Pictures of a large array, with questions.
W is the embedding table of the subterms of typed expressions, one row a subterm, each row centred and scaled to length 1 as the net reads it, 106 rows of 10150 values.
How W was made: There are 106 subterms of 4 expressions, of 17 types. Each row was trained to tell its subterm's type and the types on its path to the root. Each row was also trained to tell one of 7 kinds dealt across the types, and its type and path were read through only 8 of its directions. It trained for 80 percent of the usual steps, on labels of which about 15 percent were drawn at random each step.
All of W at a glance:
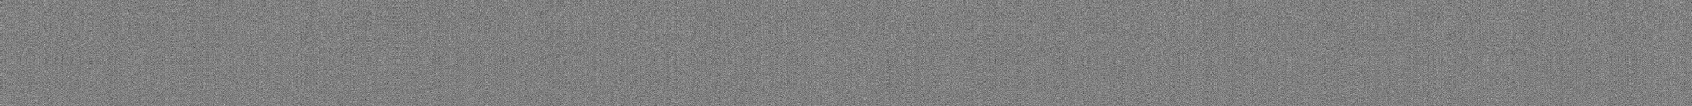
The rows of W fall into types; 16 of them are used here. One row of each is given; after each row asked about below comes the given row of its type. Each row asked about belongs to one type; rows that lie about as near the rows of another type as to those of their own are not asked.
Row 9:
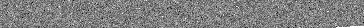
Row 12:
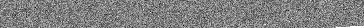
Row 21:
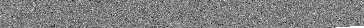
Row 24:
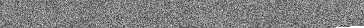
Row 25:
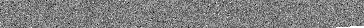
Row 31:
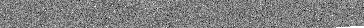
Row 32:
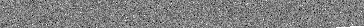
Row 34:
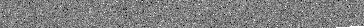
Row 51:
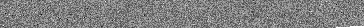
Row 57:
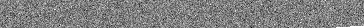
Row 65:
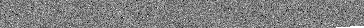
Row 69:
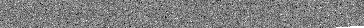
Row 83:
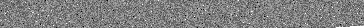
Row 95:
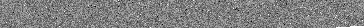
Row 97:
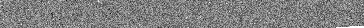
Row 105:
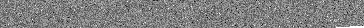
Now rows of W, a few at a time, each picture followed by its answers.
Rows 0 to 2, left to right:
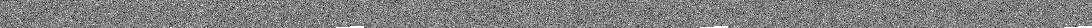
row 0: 32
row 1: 34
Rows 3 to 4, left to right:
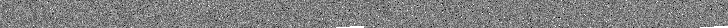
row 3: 34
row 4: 83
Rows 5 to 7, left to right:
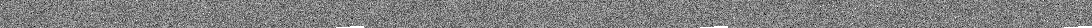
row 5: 34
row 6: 21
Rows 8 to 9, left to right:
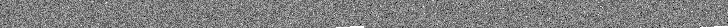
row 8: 95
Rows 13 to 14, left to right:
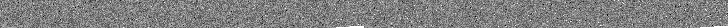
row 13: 12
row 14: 12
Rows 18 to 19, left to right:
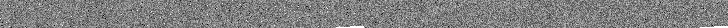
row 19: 65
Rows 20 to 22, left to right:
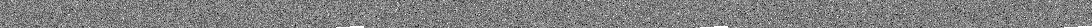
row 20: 105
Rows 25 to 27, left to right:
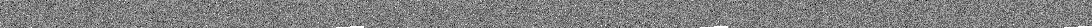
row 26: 51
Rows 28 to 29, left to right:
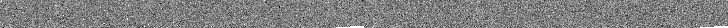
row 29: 24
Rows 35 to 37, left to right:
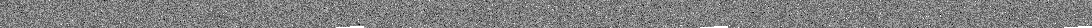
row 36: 57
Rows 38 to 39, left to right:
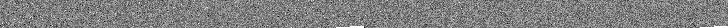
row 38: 34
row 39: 32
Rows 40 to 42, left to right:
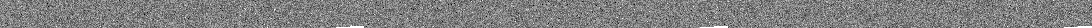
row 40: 21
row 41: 12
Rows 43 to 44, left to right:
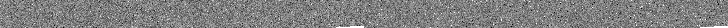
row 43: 57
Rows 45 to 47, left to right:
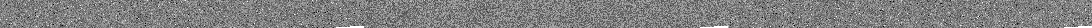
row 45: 24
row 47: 57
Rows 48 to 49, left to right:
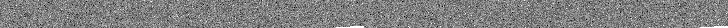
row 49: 69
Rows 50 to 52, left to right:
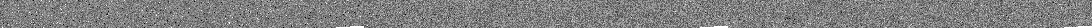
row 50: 83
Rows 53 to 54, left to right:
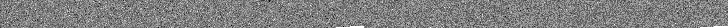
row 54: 34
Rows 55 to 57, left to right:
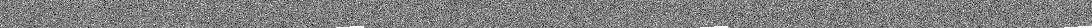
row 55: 105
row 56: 31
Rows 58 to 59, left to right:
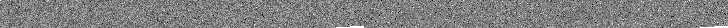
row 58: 12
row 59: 95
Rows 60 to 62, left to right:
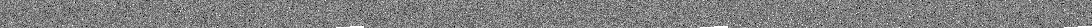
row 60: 105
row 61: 12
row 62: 83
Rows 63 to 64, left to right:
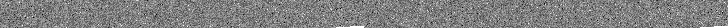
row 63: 12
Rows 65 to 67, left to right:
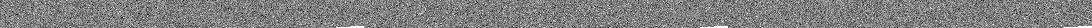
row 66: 57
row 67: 83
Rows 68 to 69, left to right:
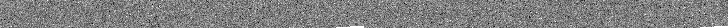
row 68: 57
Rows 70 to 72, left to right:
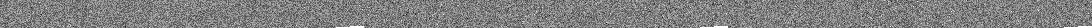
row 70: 32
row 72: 83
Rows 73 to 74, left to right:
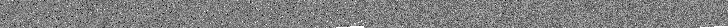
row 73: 31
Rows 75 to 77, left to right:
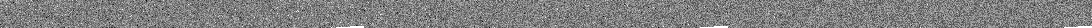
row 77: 97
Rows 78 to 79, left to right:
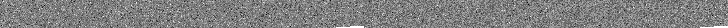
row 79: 105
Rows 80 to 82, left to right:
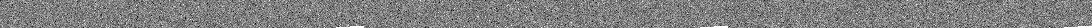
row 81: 57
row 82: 51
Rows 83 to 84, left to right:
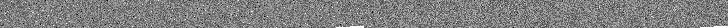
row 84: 83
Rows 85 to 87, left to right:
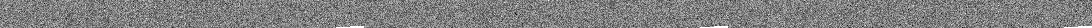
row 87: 51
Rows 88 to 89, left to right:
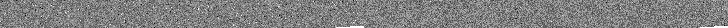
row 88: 32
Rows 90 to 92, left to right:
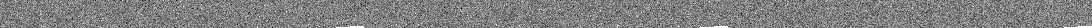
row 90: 51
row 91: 65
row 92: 21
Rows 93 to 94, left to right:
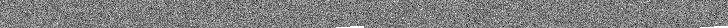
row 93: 65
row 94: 105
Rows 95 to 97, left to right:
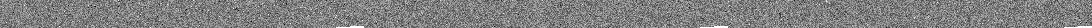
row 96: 21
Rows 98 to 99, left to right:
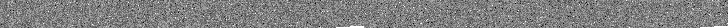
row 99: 31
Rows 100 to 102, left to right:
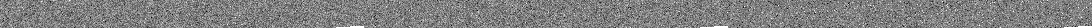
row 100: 21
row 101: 31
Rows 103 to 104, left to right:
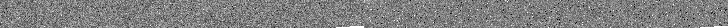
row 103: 34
